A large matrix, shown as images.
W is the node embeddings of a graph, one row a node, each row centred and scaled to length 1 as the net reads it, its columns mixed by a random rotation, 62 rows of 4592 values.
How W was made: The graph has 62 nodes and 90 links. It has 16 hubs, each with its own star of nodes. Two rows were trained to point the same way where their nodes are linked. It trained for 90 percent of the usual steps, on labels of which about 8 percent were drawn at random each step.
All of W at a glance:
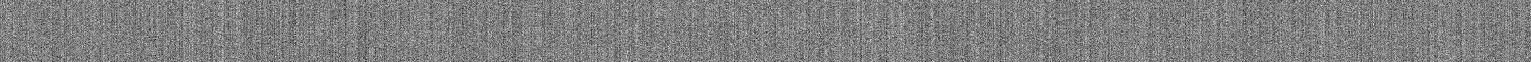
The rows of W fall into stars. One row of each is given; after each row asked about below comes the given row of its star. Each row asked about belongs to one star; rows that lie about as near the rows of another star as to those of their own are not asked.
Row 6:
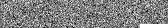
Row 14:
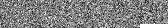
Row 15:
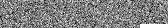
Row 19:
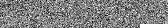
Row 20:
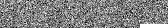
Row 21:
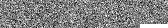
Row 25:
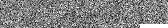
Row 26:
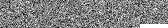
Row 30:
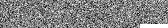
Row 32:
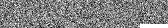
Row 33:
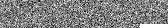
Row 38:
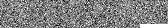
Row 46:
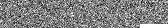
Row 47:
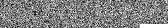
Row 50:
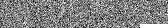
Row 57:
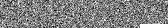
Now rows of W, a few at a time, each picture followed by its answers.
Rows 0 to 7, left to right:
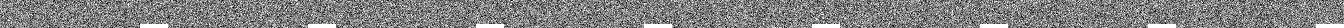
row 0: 20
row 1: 57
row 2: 47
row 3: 32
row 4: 14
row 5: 33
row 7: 25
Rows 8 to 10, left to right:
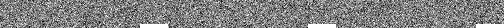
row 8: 21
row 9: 14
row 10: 15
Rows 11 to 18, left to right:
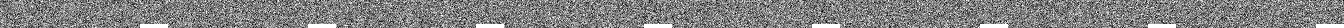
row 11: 47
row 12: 20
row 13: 21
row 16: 57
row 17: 46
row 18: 38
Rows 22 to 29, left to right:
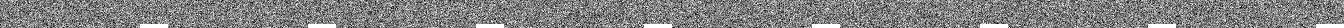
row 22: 30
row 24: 47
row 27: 6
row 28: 21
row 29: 15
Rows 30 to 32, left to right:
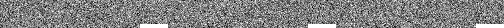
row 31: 32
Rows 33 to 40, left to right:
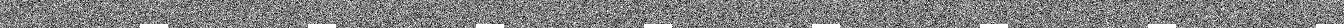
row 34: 20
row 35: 6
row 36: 25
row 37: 57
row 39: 26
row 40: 30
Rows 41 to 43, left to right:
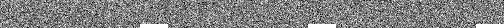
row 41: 6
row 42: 15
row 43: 20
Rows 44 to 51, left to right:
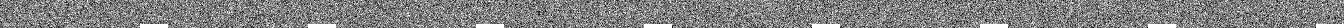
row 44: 32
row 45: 25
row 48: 50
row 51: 33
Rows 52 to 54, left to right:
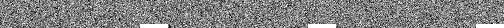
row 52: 38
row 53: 30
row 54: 50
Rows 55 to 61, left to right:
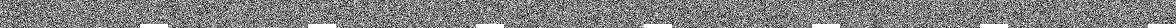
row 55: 26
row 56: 47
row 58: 26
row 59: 38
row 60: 19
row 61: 33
